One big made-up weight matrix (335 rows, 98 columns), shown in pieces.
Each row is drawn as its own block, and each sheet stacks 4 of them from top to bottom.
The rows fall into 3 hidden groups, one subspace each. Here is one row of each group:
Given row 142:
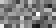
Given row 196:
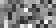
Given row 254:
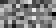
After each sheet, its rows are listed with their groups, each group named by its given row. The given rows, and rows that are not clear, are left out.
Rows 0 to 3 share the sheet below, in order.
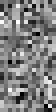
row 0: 142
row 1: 196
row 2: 254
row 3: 254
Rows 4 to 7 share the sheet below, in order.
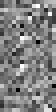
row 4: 196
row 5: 254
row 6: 254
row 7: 254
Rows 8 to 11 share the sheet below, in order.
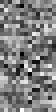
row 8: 142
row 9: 196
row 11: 196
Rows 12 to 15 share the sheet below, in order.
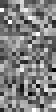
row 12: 142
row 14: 254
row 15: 142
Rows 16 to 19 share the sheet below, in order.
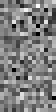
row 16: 196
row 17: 196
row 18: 142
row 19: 254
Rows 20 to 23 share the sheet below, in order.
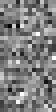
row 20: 142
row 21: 196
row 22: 254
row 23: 254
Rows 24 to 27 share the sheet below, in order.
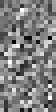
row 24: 254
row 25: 142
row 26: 254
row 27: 196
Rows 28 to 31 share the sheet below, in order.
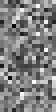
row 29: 196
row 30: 142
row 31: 254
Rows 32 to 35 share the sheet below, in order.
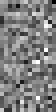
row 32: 254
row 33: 196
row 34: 196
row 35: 142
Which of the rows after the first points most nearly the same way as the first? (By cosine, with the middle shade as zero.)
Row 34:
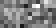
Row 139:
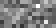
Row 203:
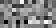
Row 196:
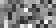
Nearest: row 139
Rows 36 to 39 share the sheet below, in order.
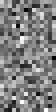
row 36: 142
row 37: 254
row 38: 254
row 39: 142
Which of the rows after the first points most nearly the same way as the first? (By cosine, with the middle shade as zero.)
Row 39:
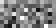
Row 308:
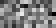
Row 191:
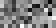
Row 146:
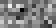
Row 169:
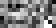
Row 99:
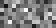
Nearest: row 169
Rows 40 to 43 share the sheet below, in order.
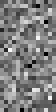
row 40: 196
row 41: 142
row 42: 142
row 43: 196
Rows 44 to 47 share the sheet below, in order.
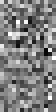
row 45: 254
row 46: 254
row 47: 196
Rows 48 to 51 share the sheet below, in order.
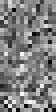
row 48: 142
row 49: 196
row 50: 254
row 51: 142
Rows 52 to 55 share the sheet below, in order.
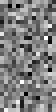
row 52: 254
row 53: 196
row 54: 196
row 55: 142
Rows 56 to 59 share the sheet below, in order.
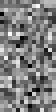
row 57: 254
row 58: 142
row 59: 142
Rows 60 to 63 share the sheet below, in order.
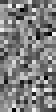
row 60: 254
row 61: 142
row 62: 196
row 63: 142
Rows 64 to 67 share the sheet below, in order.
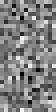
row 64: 142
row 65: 254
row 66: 142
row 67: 196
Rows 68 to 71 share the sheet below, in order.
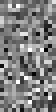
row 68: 254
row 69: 196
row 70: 142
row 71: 196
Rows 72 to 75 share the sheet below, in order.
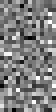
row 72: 142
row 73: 142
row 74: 142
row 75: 254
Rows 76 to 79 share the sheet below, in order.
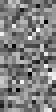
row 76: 196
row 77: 142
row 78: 196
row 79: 254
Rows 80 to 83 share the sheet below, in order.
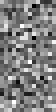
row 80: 196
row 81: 254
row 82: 142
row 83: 142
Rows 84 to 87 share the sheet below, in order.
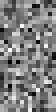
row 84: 196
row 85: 142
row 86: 254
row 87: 142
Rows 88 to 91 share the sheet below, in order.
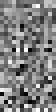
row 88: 196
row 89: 142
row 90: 254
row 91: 142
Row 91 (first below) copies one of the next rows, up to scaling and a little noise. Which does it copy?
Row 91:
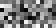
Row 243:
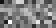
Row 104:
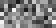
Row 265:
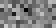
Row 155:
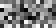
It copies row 155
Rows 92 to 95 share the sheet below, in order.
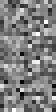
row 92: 196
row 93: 196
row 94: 196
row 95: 254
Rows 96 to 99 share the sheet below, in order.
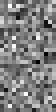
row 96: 254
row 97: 142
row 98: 196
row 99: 142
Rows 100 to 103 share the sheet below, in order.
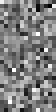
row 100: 142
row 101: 196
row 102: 196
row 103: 196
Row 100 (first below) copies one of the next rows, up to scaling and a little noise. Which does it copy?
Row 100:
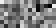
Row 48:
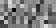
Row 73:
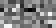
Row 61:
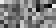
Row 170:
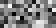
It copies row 61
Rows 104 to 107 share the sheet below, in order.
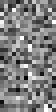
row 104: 142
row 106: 142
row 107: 254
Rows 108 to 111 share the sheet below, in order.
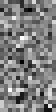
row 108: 142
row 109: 254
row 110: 142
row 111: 254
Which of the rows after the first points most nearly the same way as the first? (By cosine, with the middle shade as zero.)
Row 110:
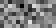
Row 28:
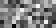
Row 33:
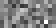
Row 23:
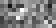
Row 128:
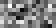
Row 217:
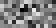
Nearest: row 28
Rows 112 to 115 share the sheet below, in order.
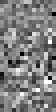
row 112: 254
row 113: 196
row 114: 254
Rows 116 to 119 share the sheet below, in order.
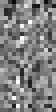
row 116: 196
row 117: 254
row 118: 142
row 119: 142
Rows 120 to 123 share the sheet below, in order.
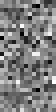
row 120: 196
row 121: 142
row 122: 142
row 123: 196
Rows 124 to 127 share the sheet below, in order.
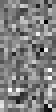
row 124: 196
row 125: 196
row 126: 142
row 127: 254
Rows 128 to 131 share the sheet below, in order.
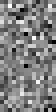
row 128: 254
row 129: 254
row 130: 196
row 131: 142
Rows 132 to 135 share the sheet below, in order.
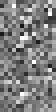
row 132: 196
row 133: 254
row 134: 142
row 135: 254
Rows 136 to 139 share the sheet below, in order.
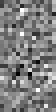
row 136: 254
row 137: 142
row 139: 196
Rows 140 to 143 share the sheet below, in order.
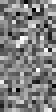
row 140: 254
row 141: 254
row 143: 254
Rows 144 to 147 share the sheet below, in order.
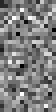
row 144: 142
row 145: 254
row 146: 254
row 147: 196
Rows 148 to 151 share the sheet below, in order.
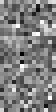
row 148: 142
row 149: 196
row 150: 254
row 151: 196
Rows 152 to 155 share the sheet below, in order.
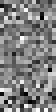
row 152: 142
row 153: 254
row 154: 196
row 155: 142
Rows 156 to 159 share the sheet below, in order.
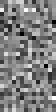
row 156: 142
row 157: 142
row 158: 196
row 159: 254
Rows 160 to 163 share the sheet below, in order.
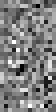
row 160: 196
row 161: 142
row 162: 254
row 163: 196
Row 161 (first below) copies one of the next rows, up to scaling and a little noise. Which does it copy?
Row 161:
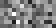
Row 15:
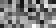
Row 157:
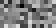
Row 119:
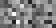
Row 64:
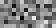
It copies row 119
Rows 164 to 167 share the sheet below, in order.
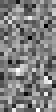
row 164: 142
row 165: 142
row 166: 254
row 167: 196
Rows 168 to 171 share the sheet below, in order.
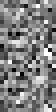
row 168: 196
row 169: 254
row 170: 142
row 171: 254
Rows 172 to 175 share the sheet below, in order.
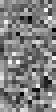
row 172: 196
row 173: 254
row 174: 254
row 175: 196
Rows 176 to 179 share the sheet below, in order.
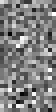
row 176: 254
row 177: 254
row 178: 142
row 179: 254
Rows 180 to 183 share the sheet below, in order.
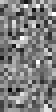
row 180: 254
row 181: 254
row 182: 142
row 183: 254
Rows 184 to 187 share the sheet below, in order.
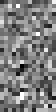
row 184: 254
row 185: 196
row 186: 254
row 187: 254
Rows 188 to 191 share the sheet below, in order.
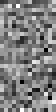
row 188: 254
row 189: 254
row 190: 196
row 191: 196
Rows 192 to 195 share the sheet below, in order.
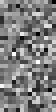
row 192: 254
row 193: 196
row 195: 142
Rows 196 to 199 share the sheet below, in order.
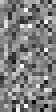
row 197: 196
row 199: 142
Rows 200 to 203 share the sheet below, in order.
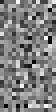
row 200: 142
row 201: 196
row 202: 142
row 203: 142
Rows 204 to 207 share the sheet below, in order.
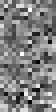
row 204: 142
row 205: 196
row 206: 196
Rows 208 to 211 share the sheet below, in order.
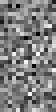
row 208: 254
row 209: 196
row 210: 254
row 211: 142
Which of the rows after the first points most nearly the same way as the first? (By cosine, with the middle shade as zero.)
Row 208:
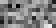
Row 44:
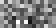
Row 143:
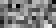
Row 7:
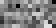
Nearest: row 143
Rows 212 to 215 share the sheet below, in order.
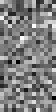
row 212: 142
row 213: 254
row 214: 254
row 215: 254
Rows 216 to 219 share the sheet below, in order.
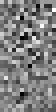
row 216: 142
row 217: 254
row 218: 142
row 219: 254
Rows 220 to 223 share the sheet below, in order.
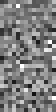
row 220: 254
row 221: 142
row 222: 254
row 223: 254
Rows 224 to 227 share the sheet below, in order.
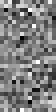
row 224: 142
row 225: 254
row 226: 196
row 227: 196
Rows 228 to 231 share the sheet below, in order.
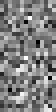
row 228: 142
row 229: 142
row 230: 254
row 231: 254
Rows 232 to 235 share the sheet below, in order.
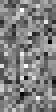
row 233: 196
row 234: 142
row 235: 254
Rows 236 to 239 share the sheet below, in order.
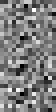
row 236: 254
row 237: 254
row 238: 254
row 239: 254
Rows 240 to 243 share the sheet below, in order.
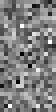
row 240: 196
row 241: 196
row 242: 142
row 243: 142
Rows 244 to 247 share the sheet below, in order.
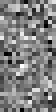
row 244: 254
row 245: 142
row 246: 254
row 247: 196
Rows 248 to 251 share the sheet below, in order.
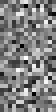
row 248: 254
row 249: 142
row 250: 254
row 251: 254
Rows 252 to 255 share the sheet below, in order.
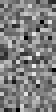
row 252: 142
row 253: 196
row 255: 142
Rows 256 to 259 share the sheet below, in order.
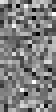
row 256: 254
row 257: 196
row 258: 142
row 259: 196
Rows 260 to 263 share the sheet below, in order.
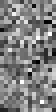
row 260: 142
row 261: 142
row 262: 196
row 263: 142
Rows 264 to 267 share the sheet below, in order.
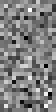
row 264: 142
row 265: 142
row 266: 196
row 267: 196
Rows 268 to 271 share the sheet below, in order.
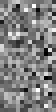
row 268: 142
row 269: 254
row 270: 142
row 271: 196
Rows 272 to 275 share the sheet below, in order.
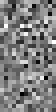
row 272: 196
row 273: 254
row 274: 196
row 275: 254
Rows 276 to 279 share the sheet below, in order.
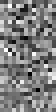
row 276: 254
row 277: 142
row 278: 196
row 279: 196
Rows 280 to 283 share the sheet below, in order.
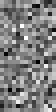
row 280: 196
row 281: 142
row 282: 196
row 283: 254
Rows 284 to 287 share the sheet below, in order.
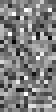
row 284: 142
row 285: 142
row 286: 142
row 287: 142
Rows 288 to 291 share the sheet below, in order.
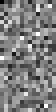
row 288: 142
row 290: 142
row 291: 196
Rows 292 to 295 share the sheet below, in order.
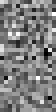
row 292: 254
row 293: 254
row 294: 142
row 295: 142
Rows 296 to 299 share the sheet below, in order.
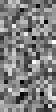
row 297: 254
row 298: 196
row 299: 254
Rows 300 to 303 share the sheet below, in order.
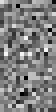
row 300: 254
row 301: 196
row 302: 142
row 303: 254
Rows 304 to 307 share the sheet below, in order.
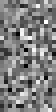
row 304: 196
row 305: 142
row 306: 196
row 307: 254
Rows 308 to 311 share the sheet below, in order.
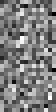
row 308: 254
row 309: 254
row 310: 254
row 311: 196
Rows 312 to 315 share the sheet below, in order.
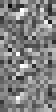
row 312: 254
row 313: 142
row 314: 254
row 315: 254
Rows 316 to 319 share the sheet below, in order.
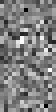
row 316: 196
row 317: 254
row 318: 142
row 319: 196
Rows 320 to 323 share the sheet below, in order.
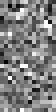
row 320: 254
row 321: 142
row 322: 142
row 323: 196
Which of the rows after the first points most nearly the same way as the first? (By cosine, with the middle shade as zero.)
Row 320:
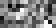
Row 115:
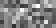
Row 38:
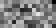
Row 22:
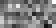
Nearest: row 115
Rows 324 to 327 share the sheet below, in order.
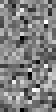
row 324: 196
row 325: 254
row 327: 196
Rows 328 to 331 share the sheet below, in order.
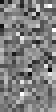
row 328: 142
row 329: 254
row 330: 196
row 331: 254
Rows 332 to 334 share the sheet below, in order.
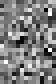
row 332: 196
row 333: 254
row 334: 142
